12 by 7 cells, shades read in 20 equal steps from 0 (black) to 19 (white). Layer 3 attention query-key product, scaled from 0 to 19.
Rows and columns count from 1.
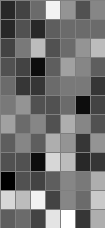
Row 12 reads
7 8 5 17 19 4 13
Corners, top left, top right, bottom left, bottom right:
3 10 7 13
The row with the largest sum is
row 11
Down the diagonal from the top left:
3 6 14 7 9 1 6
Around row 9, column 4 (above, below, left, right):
13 7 1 14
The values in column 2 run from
4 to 14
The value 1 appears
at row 4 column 3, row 6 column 6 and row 9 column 3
